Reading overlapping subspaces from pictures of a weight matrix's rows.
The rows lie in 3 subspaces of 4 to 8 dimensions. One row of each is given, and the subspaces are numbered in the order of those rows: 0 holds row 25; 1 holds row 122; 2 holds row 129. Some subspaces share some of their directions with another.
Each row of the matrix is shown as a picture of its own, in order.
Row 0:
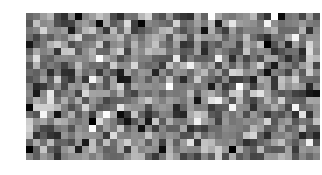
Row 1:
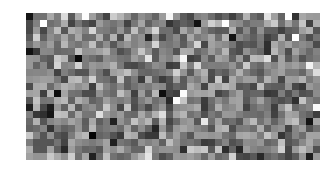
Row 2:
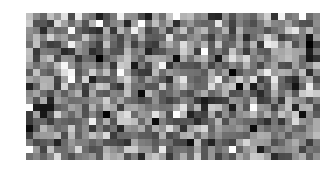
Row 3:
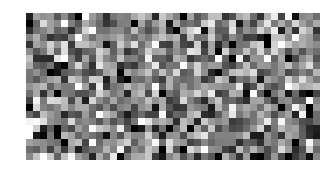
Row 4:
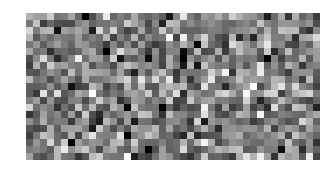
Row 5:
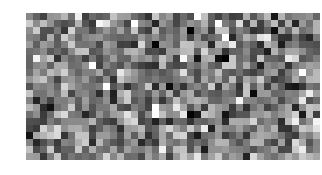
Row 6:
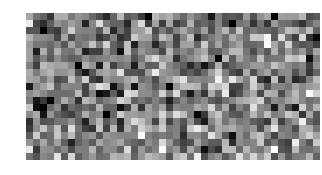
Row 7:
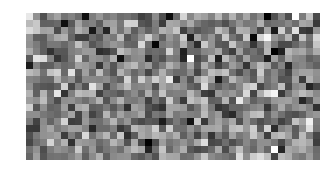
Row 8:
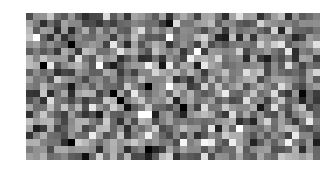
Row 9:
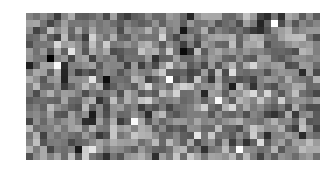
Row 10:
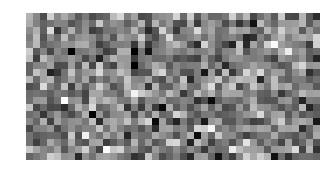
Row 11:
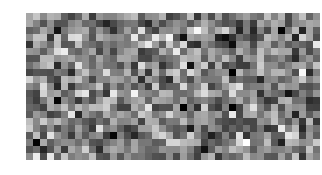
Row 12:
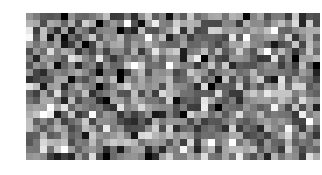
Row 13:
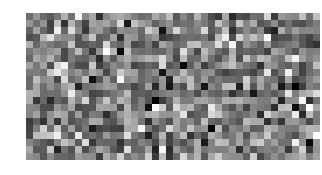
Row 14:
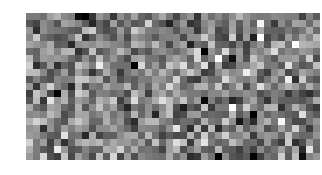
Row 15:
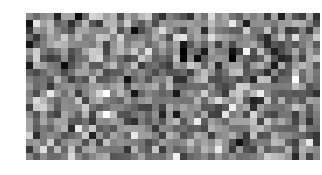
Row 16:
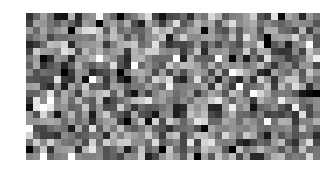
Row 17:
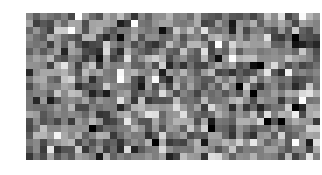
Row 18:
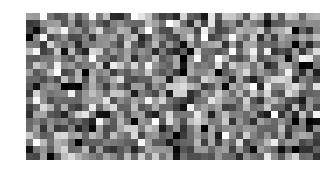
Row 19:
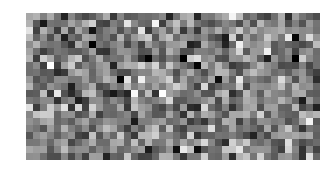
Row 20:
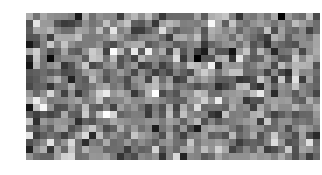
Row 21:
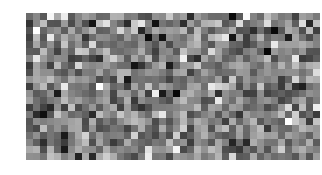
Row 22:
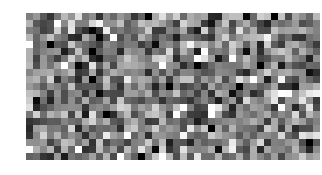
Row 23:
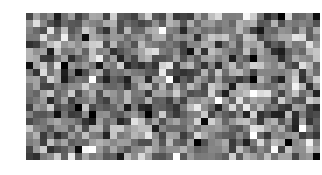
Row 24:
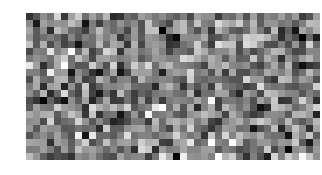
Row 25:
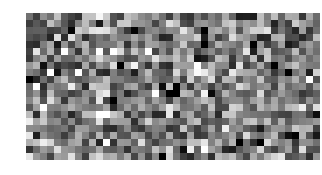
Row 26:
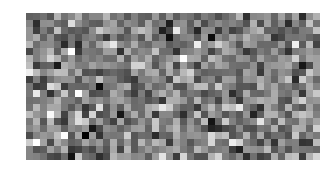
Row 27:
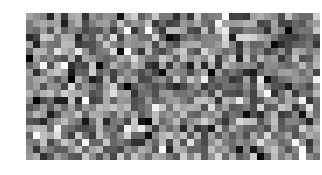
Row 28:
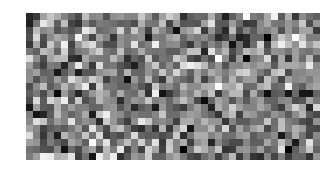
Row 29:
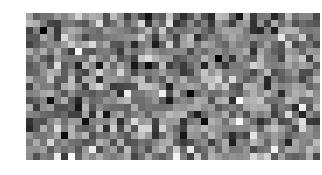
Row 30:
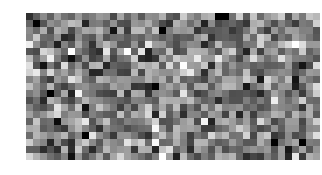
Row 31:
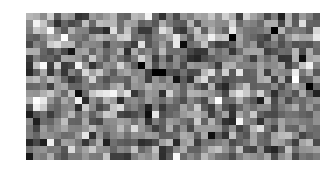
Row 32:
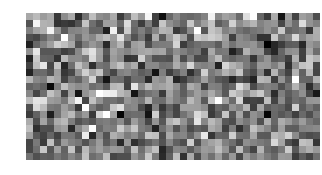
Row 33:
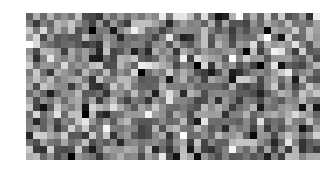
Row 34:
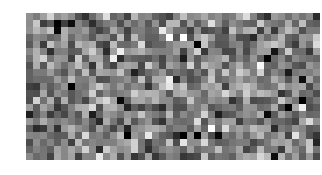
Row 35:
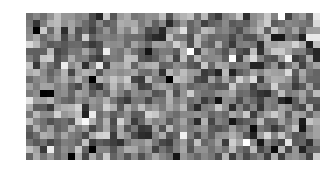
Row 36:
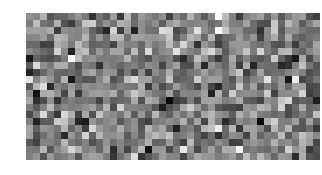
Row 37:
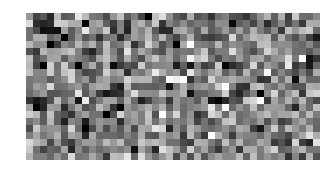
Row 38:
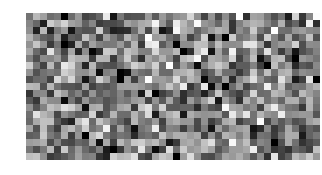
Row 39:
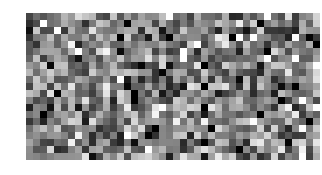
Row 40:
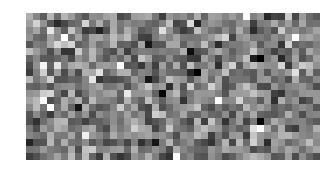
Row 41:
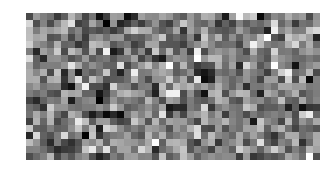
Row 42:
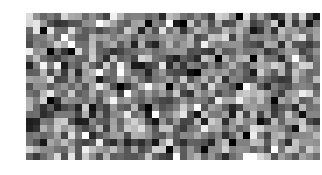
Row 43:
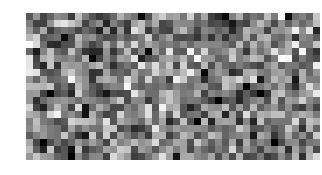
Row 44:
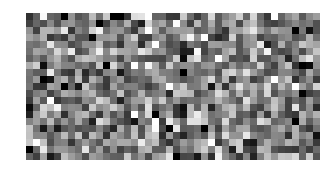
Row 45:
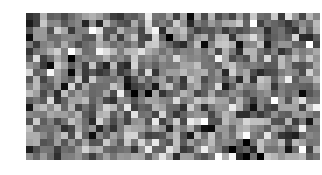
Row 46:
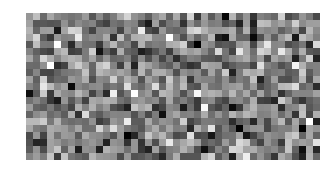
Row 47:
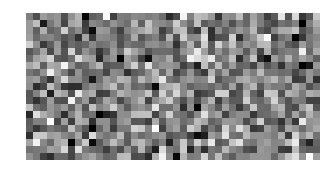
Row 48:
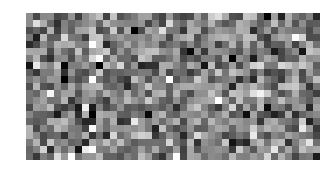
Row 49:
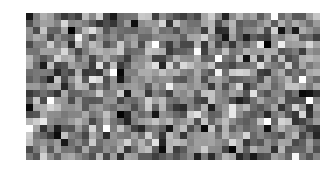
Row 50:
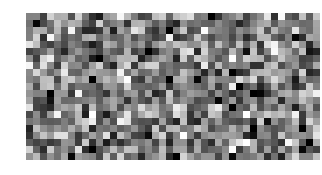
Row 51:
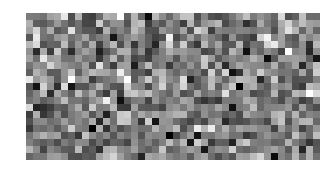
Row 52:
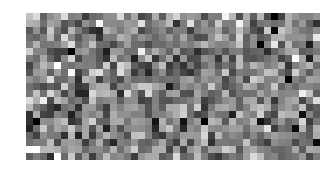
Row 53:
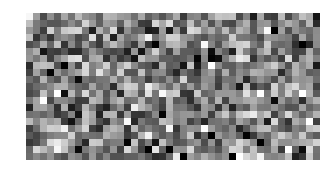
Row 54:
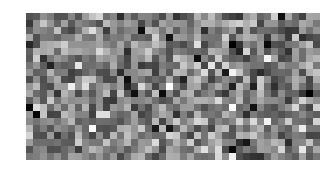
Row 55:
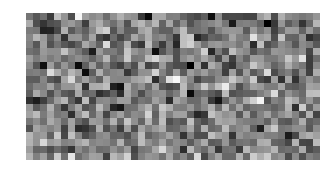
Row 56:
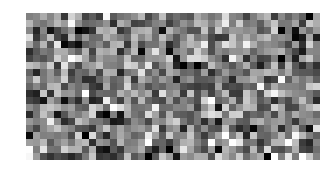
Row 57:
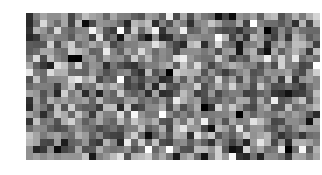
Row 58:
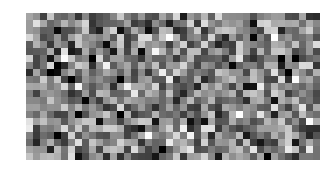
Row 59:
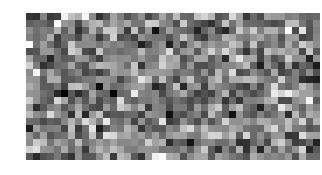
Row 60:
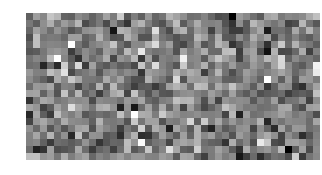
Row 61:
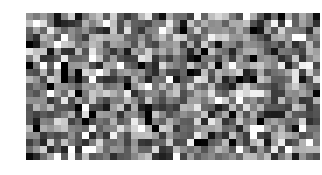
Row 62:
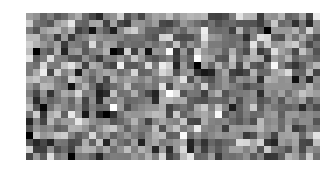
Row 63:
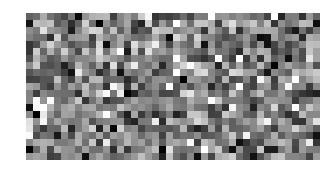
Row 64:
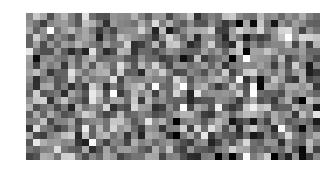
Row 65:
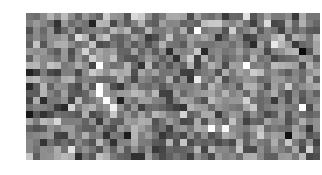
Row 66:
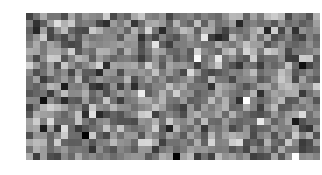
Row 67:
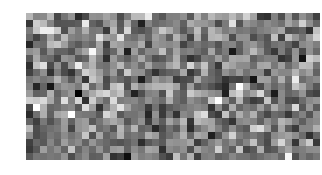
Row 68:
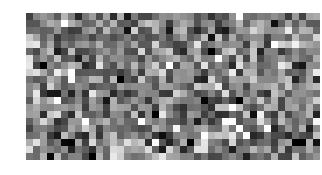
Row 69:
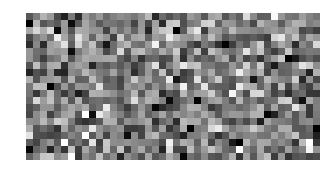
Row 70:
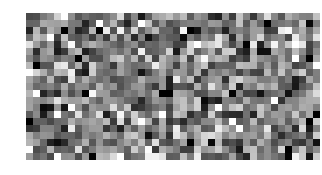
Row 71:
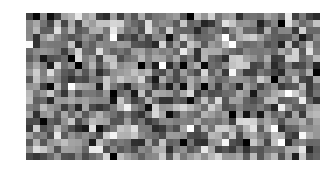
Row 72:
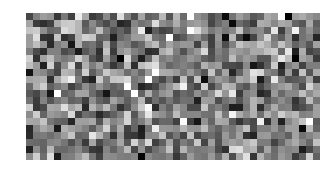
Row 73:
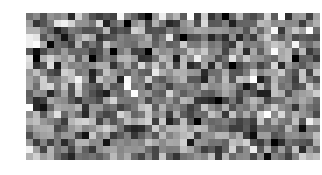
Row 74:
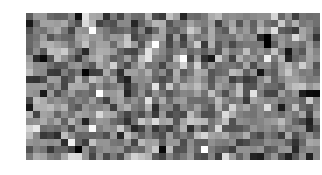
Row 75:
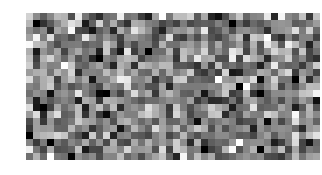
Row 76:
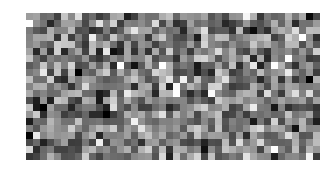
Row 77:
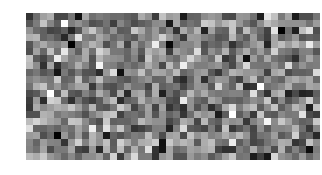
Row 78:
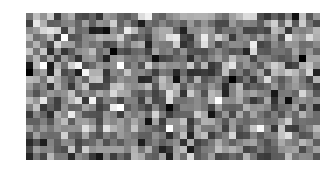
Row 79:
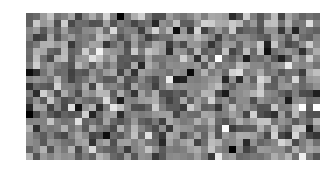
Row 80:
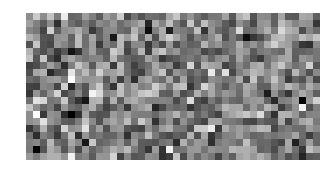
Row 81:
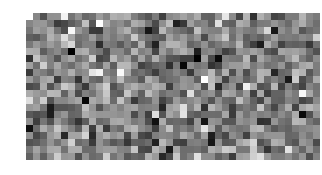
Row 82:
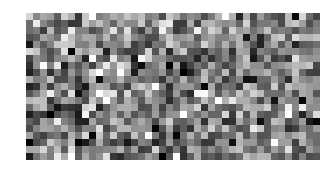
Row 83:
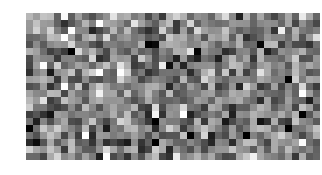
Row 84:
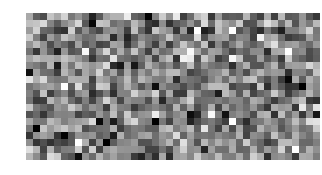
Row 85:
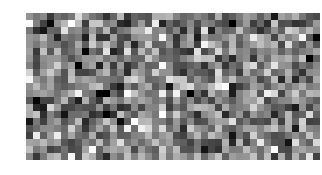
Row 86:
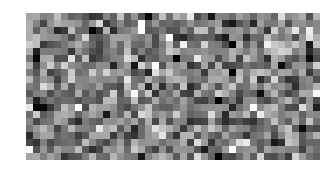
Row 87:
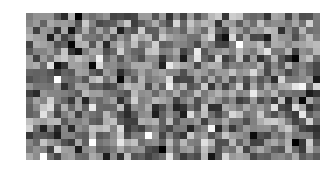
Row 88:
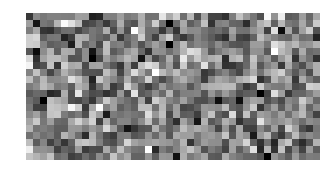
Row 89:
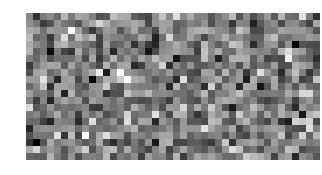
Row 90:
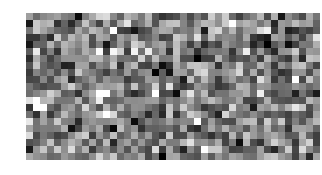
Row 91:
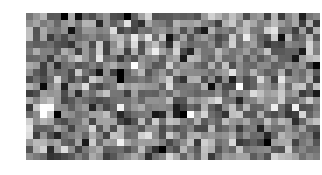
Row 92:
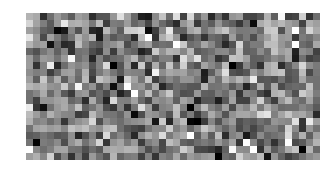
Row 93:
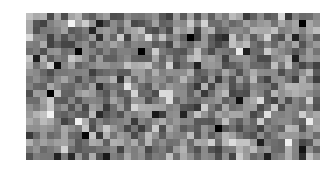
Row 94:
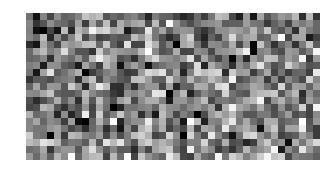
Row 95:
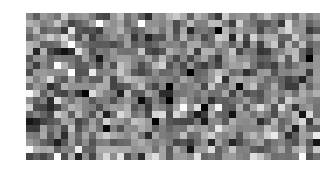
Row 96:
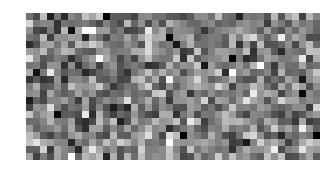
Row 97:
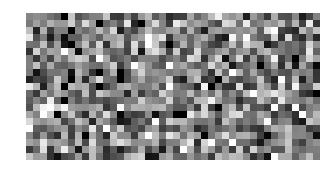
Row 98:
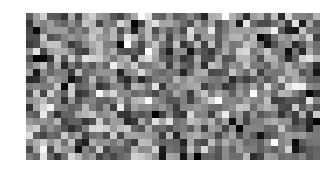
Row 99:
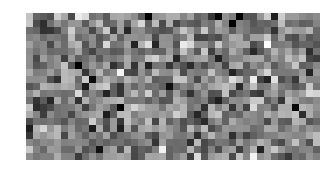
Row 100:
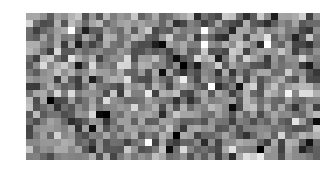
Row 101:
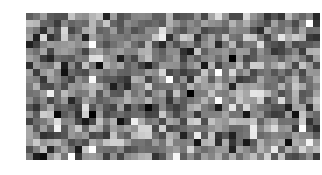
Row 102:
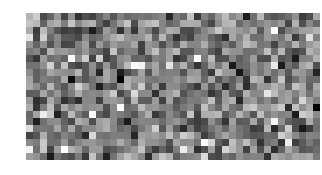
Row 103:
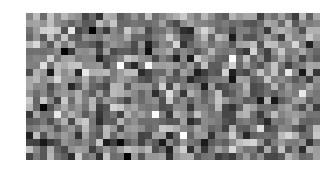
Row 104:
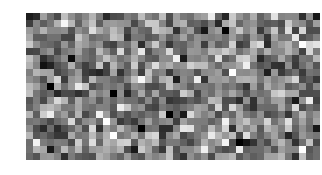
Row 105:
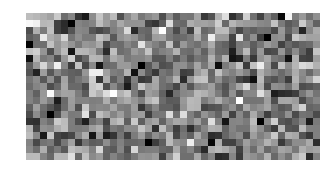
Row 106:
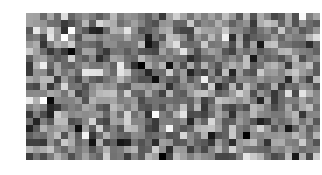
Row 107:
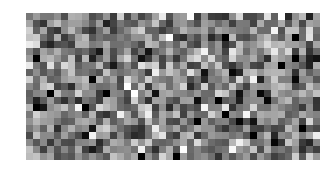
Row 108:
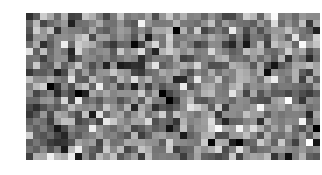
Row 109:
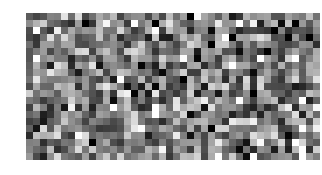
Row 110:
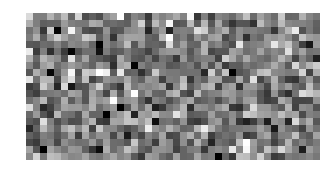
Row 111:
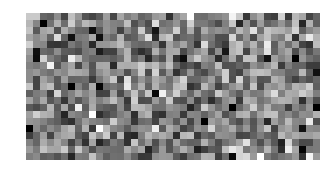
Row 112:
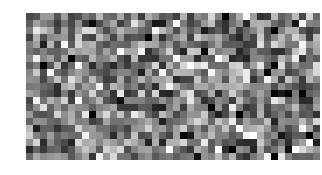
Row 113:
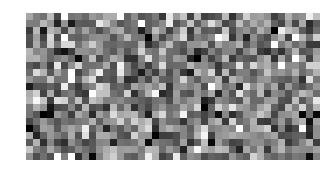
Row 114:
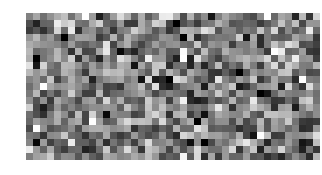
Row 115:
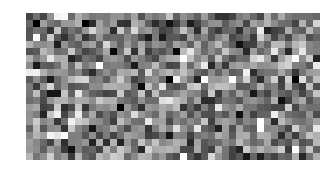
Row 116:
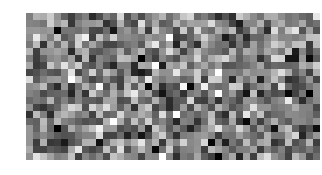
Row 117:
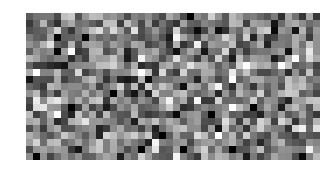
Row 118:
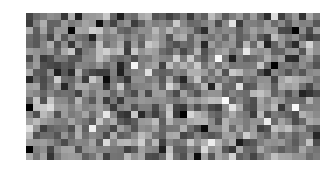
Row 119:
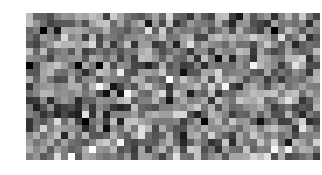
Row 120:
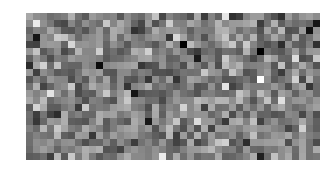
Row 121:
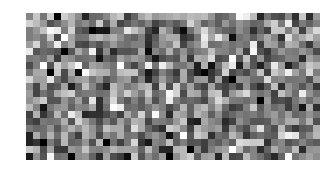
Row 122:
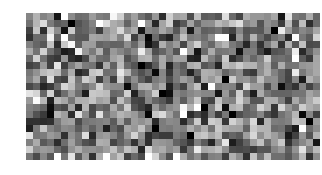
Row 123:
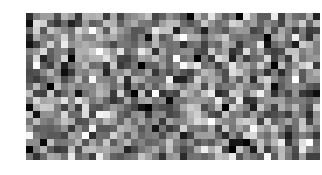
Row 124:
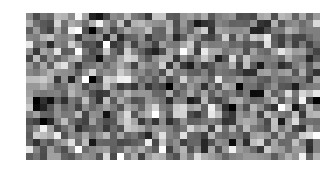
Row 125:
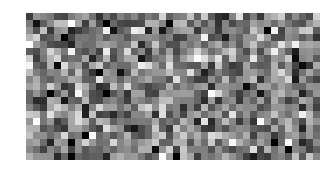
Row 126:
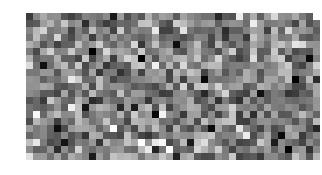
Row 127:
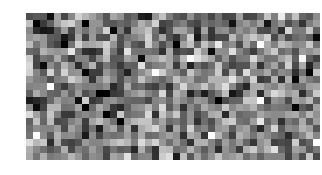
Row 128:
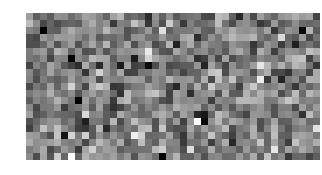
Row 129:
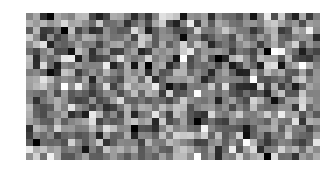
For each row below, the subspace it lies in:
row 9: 0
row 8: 2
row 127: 0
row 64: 2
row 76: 0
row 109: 2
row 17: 1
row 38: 1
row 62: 0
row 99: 0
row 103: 0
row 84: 2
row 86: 1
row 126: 1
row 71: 1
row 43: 2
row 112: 2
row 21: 2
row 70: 1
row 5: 2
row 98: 2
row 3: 2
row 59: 1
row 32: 0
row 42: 0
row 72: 1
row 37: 0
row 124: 1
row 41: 0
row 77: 2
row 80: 1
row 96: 0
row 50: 0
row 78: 0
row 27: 1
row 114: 2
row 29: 0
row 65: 2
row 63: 0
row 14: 1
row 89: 1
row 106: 0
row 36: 1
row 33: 0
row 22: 1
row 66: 2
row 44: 2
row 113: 1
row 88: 2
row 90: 0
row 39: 2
